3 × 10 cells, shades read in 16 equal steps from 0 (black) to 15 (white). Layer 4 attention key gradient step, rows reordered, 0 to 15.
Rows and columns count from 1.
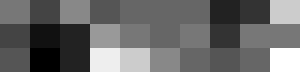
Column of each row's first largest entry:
10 4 10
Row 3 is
5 0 2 14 12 8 6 5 6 15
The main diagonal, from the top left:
7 1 2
